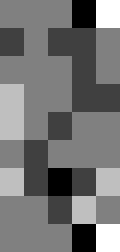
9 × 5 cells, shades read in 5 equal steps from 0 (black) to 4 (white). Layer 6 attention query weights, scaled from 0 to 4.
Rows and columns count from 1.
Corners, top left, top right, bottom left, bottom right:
2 4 2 4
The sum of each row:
10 7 9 9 10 9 8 10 10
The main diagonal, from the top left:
2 2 2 1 2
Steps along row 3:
same same down up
